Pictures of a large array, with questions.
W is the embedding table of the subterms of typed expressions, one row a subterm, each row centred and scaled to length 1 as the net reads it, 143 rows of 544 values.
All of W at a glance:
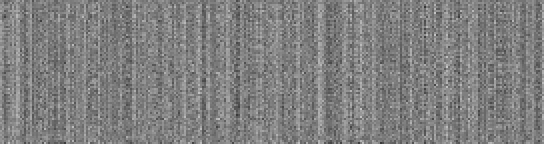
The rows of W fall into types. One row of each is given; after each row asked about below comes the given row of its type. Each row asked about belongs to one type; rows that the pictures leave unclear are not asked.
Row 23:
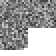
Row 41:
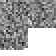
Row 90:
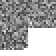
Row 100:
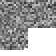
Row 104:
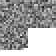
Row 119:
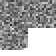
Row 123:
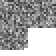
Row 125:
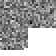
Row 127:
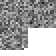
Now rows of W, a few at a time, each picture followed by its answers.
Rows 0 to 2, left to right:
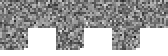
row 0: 100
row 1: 90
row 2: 119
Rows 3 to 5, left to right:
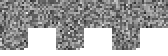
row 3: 127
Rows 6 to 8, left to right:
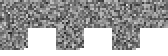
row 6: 125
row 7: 104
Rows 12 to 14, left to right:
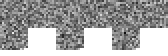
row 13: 104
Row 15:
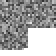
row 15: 104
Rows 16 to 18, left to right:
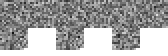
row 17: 119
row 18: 104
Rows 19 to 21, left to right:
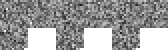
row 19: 123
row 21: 41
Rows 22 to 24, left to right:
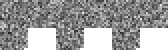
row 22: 123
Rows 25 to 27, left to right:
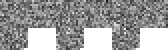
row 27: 23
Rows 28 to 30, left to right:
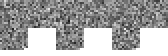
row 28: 125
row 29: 23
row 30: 23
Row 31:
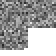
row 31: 100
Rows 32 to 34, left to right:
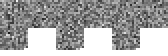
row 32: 41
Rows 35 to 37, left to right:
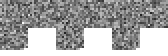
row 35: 41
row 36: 104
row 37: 23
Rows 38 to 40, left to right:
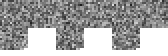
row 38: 119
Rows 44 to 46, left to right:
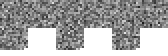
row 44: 100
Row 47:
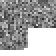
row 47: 23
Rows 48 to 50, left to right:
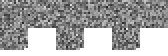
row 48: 100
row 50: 90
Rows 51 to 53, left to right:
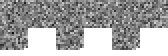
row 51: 41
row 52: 119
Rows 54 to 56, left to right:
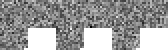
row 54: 100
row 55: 90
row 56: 119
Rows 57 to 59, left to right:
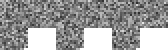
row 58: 23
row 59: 100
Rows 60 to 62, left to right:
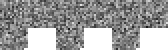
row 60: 127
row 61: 100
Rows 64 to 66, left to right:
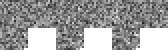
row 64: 100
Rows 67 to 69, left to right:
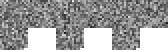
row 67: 23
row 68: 41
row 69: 100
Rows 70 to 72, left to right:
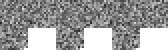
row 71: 100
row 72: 119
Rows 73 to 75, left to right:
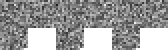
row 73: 119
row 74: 90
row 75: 41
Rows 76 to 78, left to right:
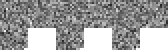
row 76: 123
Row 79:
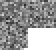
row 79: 119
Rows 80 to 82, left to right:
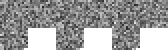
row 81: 23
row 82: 125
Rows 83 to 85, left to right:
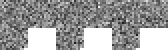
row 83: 23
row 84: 123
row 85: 119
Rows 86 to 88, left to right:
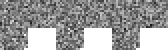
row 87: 23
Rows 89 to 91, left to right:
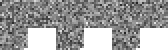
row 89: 119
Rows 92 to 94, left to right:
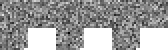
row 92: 90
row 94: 100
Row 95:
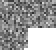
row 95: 123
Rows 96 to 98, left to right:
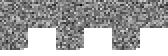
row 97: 119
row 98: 100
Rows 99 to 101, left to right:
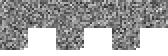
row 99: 23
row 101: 127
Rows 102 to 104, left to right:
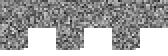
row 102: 104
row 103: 100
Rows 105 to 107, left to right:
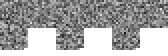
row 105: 123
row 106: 104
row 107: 104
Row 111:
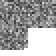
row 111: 123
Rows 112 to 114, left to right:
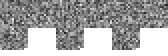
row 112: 123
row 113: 127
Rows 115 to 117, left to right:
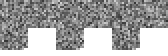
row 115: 104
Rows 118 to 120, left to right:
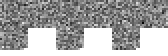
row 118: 119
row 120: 125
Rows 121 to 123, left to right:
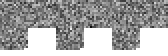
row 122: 90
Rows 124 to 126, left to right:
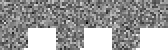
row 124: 104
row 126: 23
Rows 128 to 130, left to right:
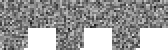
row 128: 119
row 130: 104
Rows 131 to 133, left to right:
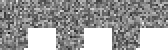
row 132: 127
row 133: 90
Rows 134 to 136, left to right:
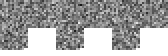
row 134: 104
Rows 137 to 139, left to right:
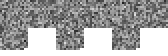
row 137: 127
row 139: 41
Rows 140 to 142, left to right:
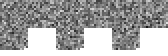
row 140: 125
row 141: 127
